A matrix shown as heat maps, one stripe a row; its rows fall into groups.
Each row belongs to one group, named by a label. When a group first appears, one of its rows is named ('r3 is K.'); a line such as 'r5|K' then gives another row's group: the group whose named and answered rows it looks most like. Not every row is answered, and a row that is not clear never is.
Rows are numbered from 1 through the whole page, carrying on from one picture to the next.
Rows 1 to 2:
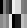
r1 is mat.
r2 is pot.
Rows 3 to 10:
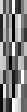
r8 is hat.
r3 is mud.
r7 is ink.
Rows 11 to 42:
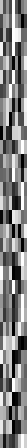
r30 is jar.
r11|mud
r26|mat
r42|hat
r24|hat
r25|jar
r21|hat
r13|mat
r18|pot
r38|mat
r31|mud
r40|ink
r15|pot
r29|hat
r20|mat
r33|hat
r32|hat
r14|mud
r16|mud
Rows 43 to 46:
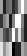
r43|hat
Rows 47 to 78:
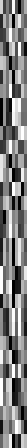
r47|mud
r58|ink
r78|pot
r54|mat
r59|jar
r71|ink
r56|hat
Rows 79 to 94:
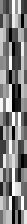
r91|mud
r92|mat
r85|pot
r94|pot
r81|ink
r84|ink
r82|jar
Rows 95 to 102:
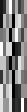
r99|ink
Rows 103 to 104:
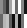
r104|pot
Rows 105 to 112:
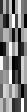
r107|pot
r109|jar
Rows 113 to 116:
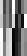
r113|mud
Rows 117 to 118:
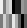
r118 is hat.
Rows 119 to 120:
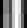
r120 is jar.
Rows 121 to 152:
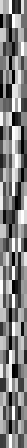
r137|ink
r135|jar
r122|mat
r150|mud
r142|mud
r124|hat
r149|ink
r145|ink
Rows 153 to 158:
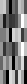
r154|hat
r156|hat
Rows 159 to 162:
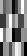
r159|hat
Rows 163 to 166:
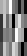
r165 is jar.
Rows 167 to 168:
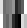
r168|jar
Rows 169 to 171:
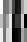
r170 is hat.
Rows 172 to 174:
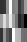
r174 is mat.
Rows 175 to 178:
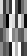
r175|mud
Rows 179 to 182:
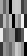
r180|jar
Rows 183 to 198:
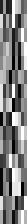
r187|pot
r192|hat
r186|pot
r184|mud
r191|mat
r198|hat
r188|ink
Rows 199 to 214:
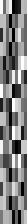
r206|mat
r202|ink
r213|ink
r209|jar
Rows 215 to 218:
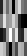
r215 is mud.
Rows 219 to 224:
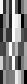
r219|mud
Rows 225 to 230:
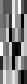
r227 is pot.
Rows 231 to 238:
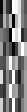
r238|mud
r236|mud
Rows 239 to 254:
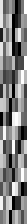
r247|mat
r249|mud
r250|ink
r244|hat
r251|hat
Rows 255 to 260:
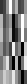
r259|pot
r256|hat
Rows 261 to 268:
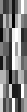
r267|jar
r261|hat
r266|ink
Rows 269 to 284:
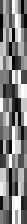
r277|pot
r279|mat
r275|hat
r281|ink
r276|jar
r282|ink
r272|ink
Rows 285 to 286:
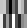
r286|mud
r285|ink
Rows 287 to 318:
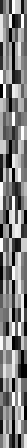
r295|mud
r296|hat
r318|pot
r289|ink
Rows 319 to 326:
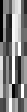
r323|mud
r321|mat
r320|mat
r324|mud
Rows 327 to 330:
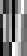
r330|mat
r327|hat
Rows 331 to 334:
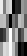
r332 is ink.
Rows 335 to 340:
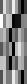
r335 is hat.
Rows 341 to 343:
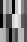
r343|ink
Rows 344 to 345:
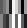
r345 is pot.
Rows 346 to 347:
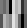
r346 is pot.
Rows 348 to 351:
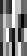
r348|mat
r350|pot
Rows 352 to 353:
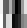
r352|jar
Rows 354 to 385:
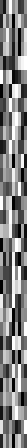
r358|hat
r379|pot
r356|pot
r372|mud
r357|pot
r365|jar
